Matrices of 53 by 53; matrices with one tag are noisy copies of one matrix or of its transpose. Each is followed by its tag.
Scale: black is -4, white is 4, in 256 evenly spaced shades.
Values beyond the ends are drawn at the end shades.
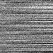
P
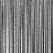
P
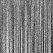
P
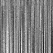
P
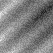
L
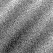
L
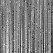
P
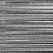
P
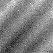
L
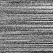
P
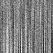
P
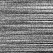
P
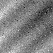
L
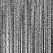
P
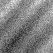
L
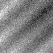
L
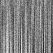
P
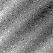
L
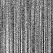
P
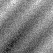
L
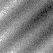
L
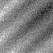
L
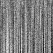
P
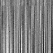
P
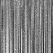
P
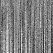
P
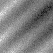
L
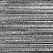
P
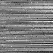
P
